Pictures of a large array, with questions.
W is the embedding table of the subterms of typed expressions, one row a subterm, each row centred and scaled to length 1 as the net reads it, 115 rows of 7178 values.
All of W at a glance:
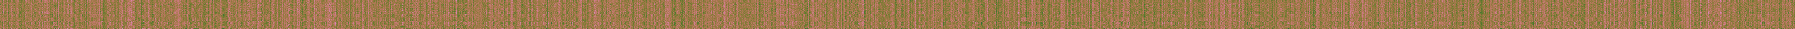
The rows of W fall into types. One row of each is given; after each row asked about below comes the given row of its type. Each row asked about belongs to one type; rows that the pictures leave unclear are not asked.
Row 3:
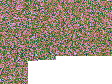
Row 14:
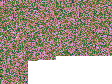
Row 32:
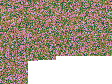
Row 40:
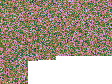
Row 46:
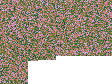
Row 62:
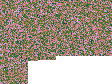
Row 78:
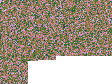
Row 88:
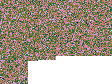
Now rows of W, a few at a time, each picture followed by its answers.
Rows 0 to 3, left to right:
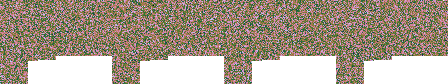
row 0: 3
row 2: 78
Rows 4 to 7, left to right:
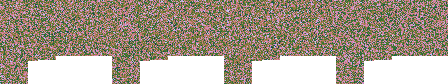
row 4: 3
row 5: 62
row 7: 3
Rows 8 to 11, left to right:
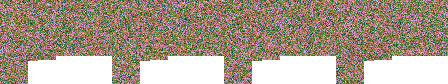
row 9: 78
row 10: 78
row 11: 46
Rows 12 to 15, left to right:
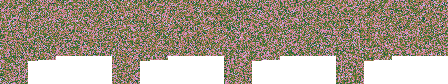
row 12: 88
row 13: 62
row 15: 46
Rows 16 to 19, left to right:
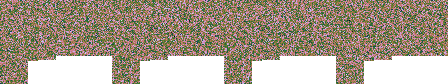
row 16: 46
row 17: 40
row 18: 40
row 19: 40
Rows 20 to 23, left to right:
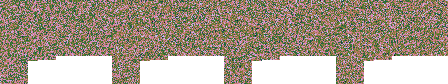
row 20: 78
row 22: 88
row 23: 14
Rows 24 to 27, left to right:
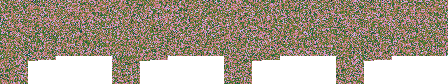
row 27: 14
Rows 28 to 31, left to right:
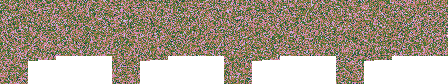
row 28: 78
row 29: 32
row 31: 40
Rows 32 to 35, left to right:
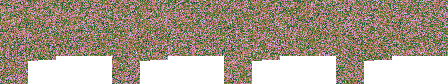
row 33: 88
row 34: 78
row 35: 46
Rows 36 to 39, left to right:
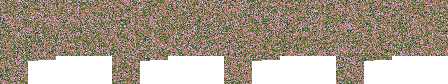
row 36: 14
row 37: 46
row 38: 62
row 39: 62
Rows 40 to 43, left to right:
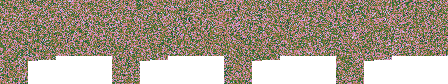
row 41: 3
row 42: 46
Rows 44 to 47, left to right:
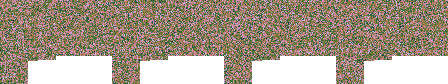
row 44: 46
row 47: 78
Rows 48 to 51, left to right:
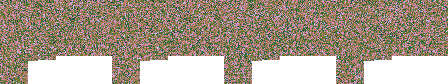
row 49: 40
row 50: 3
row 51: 88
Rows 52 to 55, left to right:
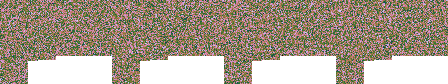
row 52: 88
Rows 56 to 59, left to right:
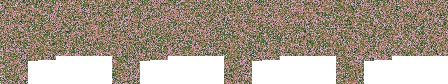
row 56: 62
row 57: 88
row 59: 40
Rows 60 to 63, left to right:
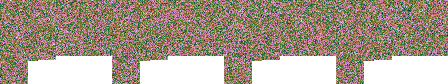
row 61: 88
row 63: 78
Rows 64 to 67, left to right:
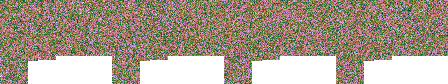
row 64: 40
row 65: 3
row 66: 88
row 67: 78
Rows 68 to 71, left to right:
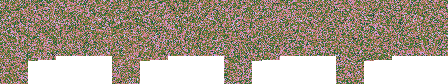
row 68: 14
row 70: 88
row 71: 46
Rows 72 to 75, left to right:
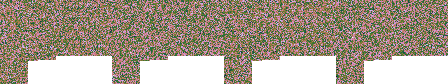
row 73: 78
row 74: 14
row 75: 14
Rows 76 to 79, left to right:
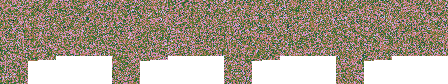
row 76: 46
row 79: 14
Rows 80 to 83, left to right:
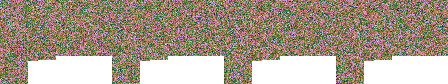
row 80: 62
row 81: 3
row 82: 14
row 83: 46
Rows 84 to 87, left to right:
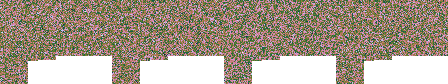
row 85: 40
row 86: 78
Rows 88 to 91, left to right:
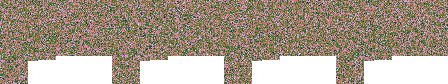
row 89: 40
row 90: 3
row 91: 40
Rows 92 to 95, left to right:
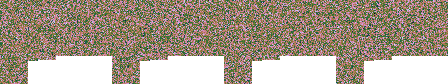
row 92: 88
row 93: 88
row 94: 62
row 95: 3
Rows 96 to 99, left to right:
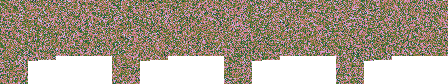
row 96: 40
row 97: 32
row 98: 62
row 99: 3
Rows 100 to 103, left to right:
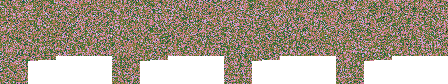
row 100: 40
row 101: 88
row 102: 3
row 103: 3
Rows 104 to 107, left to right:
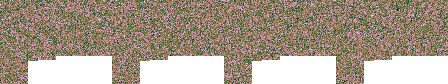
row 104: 14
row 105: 3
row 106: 78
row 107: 32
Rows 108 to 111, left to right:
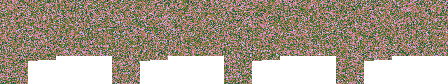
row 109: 78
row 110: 46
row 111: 14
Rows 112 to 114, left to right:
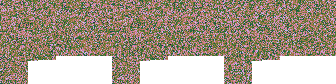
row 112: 32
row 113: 32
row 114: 78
